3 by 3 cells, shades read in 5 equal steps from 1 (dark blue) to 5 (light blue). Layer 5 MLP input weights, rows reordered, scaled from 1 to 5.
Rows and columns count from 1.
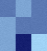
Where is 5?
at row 3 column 3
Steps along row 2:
down same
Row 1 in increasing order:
3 3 4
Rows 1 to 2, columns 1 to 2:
3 4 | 4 3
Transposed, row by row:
3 4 4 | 4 3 1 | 3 3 5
